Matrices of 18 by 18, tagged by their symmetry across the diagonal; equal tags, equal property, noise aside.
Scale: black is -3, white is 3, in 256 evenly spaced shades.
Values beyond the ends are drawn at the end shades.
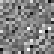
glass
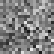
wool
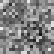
glass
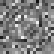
glass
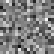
wool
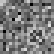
glass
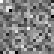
glass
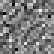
glass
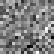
wool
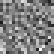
wool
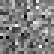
wool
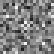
glass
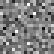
wool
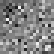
glass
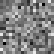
glass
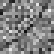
glass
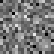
glass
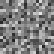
wool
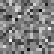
wool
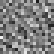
wool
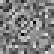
glass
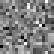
wool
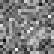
glass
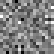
wool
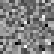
wool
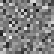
wool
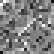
glass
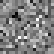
glass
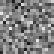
wool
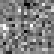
wool
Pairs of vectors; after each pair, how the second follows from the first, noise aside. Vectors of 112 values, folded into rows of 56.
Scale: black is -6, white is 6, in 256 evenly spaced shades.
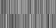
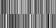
scaled up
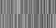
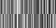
scaled up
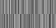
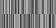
scaled up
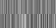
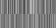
reversed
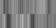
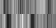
scaled up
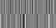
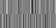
reversed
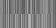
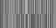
reversed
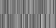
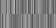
reversed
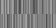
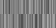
reversed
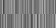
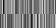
scaled up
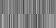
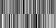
scaled up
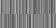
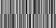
scaled up
